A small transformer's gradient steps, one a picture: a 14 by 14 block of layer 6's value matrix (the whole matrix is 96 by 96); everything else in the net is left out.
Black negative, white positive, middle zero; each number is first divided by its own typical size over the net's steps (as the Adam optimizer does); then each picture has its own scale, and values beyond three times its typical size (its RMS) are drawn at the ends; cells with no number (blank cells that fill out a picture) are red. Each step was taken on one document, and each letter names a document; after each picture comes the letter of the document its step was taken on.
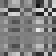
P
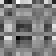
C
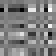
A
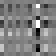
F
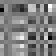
A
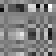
A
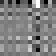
F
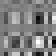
P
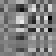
A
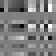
A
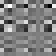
C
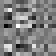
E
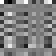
C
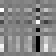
F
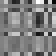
P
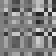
P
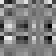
C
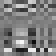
E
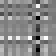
F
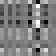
F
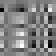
A
